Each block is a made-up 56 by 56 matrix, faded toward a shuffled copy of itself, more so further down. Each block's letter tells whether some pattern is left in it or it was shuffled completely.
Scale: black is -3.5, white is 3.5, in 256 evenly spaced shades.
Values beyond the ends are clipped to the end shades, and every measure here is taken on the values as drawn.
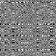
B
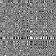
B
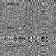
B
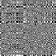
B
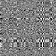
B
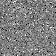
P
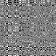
B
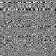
B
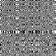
B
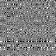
B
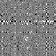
B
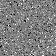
P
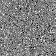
P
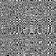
B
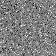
P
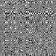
B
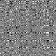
B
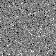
P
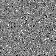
P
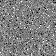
P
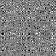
B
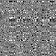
B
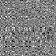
B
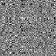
B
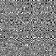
B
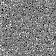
P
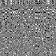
B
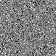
P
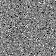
P
